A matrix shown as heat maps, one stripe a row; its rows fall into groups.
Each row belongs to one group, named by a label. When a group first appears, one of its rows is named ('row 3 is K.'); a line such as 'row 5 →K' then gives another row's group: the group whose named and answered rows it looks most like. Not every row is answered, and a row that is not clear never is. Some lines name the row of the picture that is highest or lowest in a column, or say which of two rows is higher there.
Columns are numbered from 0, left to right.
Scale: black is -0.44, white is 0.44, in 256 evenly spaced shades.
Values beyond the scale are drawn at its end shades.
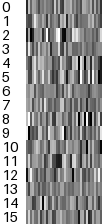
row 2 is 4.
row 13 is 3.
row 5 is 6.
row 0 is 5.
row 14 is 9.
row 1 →6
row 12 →3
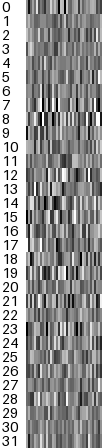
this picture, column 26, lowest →9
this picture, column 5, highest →0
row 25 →3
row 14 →3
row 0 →3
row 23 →6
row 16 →3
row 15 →4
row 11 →4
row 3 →3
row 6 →9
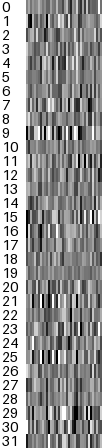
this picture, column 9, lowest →9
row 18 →5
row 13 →6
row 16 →4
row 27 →6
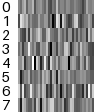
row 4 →9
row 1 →5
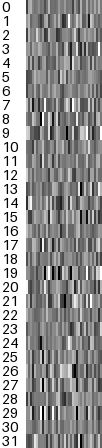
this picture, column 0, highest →20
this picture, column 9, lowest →19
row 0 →3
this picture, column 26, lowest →2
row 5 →6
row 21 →4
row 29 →9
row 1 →4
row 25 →9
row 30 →9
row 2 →3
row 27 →9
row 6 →5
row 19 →3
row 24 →4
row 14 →5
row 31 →6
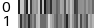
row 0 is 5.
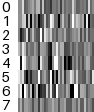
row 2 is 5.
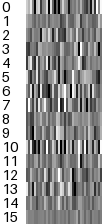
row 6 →9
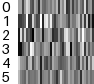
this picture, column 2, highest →4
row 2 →4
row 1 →5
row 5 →4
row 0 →6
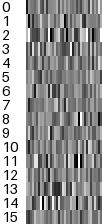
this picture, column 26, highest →11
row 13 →3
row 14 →9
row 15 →6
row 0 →6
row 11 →6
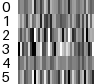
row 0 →9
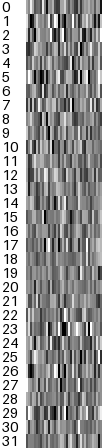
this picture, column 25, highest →23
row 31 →6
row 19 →6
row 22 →5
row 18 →3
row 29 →3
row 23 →4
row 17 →3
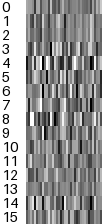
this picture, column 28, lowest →8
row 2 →4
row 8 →3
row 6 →9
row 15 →5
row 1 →4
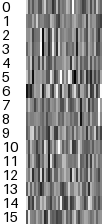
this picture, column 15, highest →6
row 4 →9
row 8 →6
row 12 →9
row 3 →9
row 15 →3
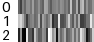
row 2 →4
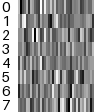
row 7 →6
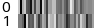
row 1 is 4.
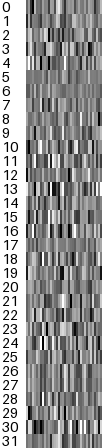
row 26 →5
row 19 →5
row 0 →4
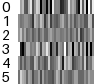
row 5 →5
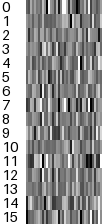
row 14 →3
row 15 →6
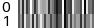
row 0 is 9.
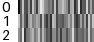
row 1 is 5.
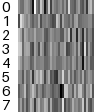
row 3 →6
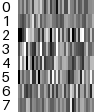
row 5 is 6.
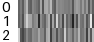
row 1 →6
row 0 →5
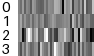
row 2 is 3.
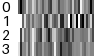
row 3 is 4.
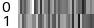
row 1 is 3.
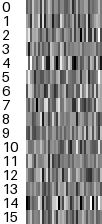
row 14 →6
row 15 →9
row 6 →3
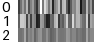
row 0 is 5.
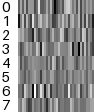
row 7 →3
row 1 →5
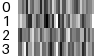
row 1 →3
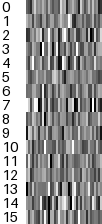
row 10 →9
